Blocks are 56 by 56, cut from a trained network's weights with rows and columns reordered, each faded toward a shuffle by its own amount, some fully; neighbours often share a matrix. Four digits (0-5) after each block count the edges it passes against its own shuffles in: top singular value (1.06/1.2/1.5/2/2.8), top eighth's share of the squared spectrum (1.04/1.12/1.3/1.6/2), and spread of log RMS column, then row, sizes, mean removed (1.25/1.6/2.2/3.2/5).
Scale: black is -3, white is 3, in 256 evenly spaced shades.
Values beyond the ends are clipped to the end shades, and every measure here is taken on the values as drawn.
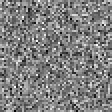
2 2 1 0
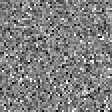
0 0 0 0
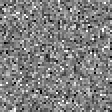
0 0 0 0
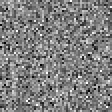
2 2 0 0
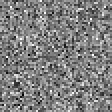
2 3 1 0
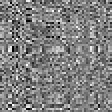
4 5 3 2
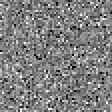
0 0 0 0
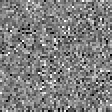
3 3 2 1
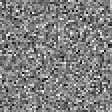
2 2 0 0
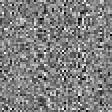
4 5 2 2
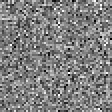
3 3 1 0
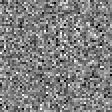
2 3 1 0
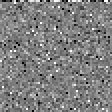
2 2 0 1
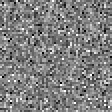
2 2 0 1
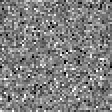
0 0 0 0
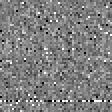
3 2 0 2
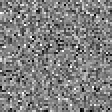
2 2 0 1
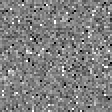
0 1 0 0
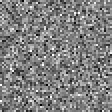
1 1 0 0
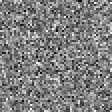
1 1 0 0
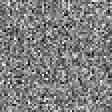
3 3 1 0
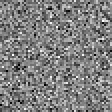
3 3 1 0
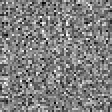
3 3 2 0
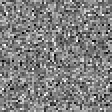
0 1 0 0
